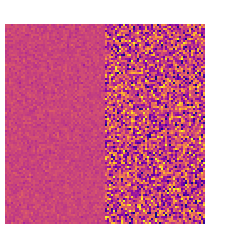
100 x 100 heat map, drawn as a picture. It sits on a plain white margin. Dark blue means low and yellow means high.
There is no overall slope. Neither half mirrors the other. A vertical seam about 50% of the way across splits the table, and the left part is calmer. Overall the values sit about 50% of the way up the scale. The texture is fine-grained noise.
